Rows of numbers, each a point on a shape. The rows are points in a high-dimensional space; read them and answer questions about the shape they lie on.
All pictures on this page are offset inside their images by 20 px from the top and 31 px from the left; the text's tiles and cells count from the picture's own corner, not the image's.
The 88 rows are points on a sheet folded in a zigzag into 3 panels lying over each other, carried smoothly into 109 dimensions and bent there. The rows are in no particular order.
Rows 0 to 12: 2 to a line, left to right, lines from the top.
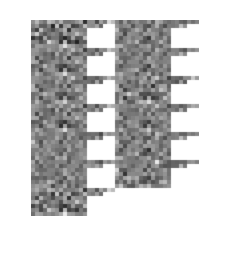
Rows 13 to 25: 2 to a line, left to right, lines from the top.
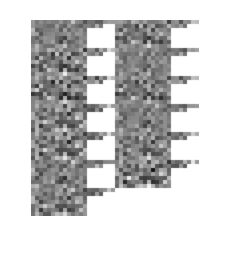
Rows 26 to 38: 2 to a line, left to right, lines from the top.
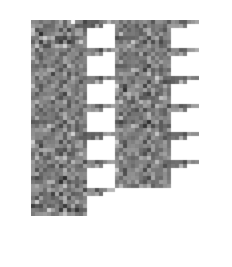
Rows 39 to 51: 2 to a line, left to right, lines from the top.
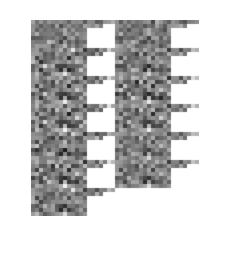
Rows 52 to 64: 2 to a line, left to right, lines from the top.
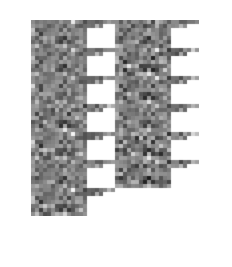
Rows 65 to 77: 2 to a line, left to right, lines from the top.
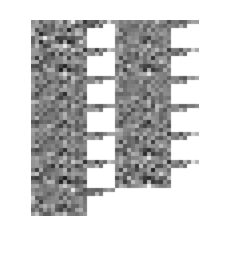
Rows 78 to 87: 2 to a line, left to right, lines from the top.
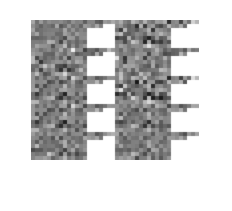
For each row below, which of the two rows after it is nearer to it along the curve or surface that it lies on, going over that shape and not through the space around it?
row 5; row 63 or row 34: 34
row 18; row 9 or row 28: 28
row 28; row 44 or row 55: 44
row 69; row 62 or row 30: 30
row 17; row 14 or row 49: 49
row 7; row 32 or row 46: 46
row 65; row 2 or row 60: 60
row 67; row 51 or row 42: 51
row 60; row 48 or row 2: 2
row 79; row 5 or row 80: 5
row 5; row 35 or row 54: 35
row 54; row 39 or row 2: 2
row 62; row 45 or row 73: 73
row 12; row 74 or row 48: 48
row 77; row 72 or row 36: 72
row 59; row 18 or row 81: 81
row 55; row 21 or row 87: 21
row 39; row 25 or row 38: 38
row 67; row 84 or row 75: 75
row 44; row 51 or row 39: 39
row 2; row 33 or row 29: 33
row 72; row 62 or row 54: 54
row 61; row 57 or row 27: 27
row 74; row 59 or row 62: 59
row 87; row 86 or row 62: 86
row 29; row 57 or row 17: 17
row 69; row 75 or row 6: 75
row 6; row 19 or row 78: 19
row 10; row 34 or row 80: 34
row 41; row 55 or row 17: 55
